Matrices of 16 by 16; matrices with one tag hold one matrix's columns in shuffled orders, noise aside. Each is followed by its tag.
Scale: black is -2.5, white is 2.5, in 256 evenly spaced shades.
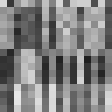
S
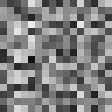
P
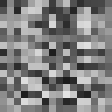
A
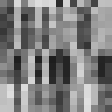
S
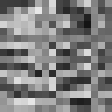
A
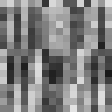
S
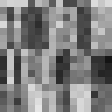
S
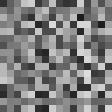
P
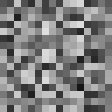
P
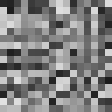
A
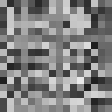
A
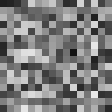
P
